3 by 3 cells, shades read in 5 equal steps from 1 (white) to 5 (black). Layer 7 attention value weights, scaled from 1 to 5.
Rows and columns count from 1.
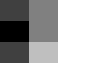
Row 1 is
4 3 1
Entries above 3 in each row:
1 1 1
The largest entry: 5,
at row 2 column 1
